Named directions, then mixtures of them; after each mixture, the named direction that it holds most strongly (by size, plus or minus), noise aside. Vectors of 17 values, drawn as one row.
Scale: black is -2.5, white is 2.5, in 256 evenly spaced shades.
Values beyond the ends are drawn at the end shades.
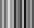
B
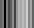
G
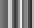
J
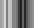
G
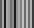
G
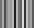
B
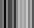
G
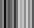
G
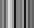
B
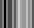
G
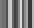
J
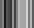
G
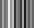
B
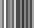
G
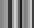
J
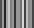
B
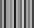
B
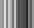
G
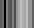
G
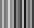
B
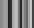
J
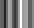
J
